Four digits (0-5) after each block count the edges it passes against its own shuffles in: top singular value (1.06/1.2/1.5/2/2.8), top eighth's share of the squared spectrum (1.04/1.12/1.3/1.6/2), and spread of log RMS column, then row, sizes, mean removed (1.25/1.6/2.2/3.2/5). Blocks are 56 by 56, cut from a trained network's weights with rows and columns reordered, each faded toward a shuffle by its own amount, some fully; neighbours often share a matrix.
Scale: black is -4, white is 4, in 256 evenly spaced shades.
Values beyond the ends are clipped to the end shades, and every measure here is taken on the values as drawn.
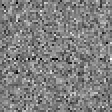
2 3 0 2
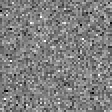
0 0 0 0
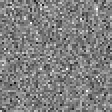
1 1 0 0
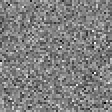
0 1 0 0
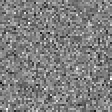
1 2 1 0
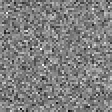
0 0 0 0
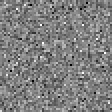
0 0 0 0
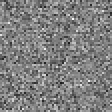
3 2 0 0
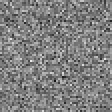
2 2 0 0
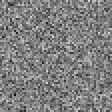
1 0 0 0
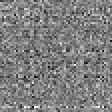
4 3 1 2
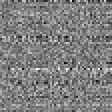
4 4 1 3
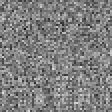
3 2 0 1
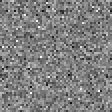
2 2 0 1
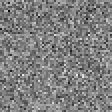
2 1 0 0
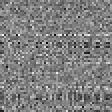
4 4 1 3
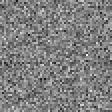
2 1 0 0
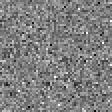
2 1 0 1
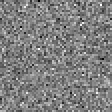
2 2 0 0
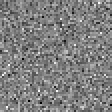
0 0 0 0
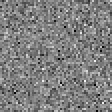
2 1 0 0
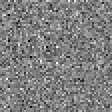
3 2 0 1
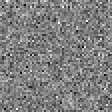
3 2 0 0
